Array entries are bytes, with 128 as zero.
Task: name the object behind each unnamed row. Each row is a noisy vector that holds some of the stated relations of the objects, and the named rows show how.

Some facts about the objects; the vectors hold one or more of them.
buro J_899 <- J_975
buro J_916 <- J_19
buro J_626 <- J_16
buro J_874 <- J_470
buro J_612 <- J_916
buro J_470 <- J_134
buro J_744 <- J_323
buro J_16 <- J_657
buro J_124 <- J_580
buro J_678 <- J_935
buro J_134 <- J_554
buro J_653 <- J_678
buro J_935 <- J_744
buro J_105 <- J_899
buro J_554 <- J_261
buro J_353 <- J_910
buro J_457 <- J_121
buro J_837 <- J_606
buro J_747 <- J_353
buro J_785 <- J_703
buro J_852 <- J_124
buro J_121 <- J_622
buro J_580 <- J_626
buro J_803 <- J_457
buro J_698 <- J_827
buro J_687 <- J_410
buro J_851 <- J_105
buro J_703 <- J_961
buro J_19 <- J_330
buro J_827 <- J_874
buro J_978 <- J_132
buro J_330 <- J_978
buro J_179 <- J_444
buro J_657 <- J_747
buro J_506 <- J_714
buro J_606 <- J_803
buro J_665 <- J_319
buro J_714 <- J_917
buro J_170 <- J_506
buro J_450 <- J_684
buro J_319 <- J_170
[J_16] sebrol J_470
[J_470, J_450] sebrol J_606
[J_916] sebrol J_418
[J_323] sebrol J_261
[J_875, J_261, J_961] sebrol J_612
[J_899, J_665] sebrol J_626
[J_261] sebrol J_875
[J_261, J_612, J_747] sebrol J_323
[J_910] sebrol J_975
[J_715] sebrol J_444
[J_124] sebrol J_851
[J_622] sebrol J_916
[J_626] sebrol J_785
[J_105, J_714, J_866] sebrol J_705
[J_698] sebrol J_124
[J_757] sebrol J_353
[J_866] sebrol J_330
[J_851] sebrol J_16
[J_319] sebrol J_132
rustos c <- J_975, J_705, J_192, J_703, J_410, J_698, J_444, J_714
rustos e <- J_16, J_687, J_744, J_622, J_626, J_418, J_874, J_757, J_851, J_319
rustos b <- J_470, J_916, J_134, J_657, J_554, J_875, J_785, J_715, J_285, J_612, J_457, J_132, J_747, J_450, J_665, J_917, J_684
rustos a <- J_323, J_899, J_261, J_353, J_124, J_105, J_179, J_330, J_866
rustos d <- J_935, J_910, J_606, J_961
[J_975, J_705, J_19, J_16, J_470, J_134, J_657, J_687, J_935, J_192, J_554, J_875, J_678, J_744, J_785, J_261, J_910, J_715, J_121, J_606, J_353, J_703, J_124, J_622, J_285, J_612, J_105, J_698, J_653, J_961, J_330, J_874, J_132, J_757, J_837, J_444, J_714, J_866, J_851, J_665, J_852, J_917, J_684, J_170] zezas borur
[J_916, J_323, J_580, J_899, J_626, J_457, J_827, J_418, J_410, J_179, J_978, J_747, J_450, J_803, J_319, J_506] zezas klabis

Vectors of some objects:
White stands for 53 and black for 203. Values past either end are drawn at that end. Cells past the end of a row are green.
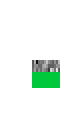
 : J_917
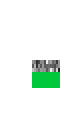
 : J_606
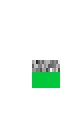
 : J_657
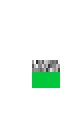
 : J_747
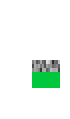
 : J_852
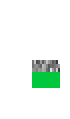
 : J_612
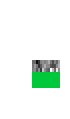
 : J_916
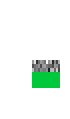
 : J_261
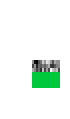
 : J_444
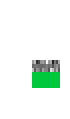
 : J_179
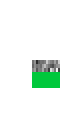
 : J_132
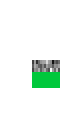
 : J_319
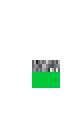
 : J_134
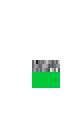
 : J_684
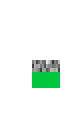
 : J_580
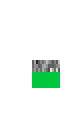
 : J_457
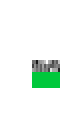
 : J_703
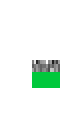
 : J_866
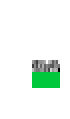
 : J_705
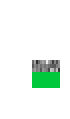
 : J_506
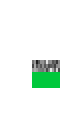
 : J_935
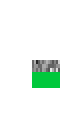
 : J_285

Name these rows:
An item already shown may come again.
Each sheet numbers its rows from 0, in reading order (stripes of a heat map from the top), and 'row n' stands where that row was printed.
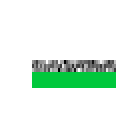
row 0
J_705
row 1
J_910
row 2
J_698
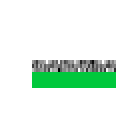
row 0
J_705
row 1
J_687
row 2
J_975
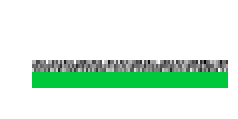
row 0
J_330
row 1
J_961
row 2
J_124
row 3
J_665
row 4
J_714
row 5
J_665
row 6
J_622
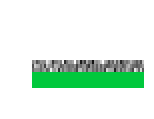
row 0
J_16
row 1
J_899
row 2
J_410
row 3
J_470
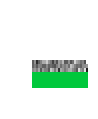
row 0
J_827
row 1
J_785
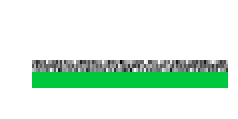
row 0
J_606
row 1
J_757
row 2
J_744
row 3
J_910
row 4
J_353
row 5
J_935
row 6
J_698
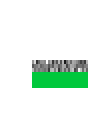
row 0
J_323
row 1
J_450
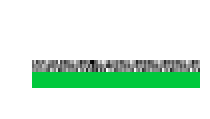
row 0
J_875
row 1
J_874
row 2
J_444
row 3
J_687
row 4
J_874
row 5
J_851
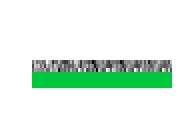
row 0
J_626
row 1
J_418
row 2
J_715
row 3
J_916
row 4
J_470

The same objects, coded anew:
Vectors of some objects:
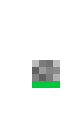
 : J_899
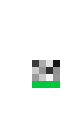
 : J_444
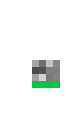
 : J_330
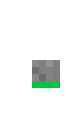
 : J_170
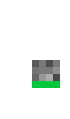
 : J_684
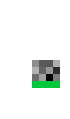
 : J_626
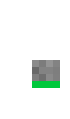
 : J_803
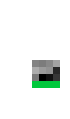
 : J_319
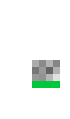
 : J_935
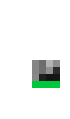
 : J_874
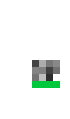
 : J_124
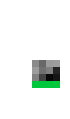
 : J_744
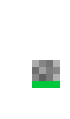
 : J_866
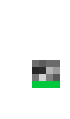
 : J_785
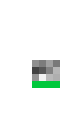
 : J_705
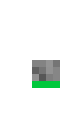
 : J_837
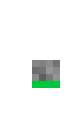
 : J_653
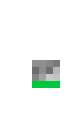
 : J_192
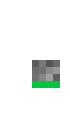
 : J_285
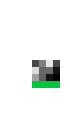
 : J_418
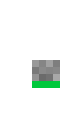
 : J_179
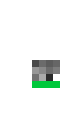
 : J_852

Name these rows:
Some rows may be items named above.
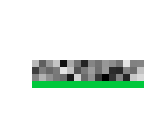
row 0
J_261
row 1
J_715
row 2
J_687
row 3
J_698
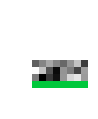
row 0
J_622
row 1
J_975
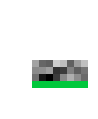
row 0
J_757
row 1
J_261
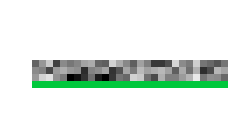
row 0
J_975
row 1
J_319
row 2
J_757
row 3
J_714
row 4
J_450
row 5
J_961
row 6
J_612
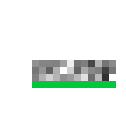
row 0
J_410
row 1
J_910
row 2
J_124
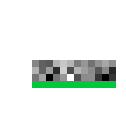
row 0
J_626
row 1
J_353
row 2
J_851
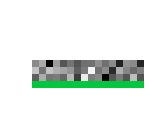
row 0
J_747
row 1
J_580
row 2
J_16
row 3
J_916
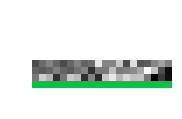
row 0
J_132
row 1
J_132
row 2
J_698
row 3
J_606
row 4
J_622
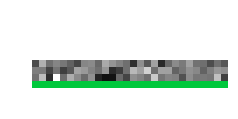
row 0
J_124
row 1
J_875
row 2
J_874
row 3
J_665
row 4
J_657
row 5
J_827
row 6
J_470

